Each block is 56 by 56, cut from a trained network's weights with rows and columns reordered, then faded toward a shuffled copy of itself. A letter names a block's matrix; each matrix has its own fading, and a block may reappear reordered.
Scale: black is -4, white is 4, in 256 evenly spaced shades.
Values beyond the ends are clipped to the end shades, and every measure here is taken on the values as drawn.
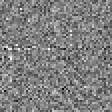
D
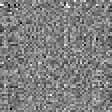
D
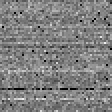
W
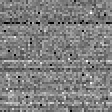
W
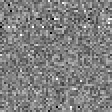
D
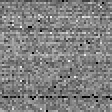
W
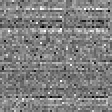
W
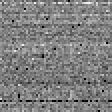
W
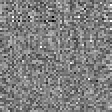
D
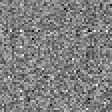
D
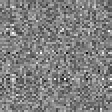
D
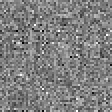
D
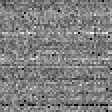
W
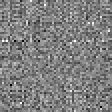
D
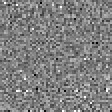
D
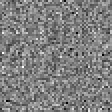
D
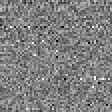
D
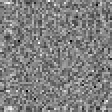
D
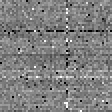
W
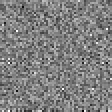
D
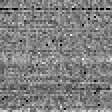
W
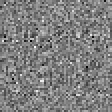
D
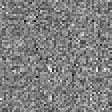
D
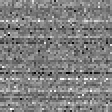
W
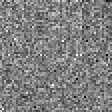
D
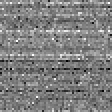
W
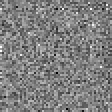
D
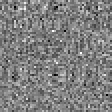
D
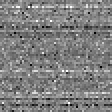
W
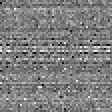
W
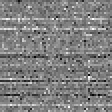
W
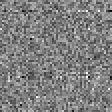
D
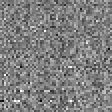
D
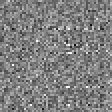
D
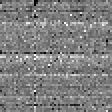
W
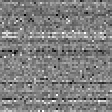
W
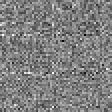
D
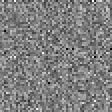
D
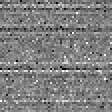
W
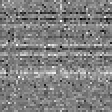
W
